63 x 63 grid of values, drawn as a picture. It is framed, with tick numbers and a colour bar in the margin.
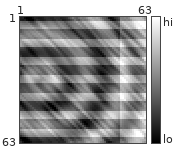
Average level on the scale: 50%. Stripes: horizontal, repeating 7 times. Seam: vertical, 80% of the way across, the right part higher. Rings: centred on the middle left.
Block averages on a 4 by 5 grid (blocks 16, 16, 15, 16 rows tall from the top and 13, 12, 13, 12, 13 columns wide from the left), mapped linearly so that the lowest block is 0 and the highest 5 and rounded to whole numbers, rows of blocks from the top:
22224
11204
10214
22135
